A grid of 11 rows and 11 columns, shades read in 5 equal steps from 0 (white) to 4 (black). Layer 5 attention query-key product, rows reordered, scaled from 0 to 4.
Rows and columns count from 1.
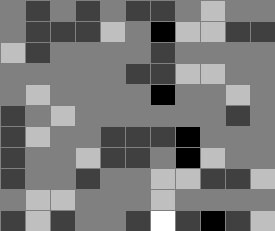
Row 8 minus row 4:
1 0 0 -1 1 0 -1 3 0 0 0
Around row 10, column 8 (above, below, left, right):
1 3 1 2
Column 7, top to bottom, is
3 4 3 3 4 2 3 2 1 1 0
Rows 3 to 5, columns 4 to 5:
2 2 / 2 2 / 2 2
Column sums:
26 21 22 24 23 27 26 24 21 25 21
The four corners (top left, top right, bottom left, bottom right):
2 2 3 1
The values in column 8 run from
1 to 4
